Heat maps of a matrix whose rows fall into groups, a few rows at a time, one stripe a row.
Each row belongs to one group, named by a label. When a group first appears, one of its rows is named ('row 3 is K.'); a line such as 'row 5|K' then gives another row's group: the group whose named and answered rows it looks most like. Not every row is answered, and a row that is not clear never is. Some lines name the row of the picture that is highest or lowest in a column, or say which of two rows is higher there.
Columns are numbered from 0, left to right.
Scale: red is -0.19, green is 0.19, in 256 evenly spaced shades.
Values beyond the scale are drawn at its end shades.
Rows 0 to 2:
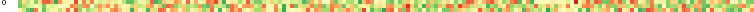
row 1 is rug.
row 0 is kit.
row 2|rug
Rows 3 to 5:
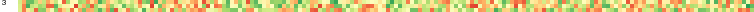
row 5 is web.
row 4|kit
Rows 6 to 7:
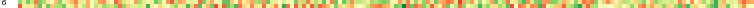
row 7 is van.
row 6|rug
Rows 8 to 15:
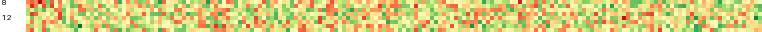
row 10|kit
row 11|van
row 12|kit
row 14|van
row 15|van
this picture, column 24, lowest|12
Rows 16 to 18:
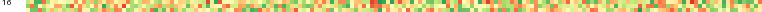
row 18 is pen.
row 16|rug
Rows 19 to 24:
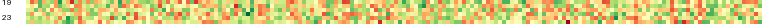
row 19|web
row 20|web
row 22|web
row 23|pen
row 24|web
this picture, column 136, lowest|24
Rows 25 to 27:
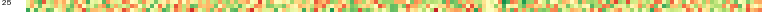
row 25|rug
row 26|web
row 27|rug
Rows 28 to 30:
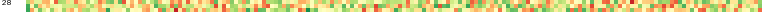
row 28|web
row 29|pen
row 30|kit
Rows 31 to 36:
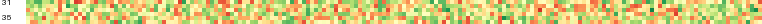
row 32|pen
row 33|pen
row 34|kit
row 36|van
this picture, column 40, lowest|35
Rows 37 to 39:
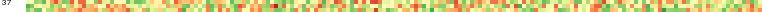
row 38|rug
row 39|rug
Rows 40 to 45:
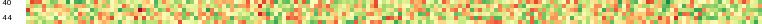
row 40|van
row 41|rug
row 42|van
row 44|pen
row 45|kit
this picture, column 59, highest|42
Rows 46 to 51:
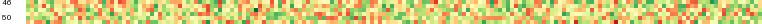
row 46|rug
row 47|rug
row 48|pen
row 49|web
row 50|kit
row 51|van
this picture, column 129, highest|46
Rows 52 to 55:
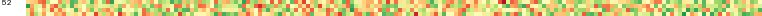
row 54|van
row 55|rug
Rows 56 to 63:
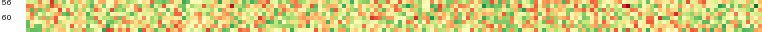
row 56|pen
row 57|van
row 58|pen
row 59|kit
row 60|van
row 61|web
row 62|kit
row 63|rug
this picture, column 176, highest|57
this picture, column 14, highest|58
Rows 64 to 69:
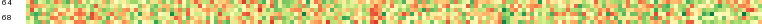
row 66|web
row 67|rug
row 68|kit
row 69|rug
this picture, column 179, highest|67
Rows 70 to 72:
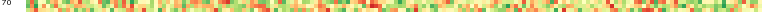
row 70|kit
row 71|web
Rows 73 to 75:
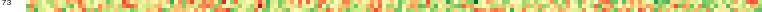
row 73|web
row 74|web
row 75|kit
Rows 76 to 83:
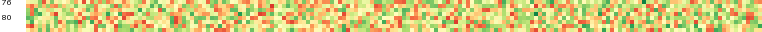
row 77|van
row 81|pen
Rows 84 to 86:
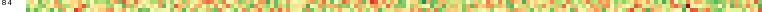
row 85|kit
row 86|rug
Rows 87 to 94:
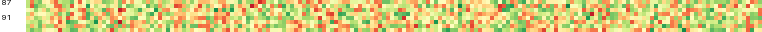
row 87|web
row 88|kit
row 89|rug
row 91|kit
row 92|pen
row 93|web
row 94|pen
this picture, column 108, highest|88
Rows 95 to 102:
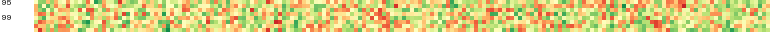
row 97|kit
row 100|van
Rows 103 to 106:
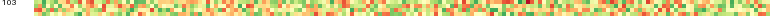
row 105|van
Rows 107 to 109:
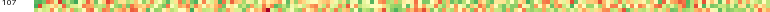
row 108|web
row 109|rug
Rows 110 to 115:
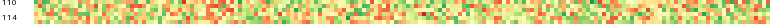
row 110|kit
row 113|van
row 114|web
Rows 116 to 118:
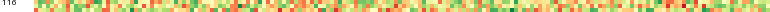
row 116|pen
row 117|pen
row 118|van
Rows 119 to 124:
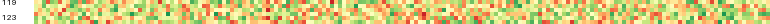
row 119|pen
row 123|rug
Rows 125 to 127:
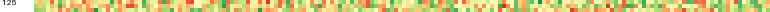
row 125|rug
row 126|rug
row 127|pen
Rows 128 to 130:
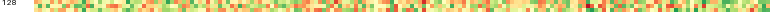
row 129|pen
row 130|van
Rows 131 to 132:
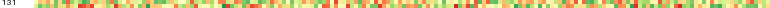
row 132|rug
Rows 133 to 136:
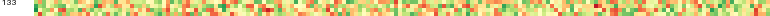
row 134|rug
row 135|web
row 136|web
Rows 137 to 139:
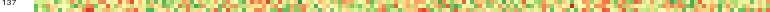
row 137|rug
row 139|rug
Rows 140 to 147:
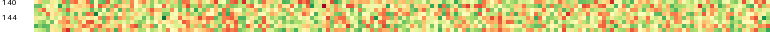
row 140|web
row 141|rug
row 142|van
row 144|kit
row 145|kit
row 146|rug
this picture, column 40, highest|142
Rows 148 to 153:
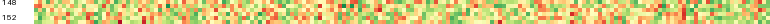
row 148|web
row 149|van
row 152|pen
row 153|pen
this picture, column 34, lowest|149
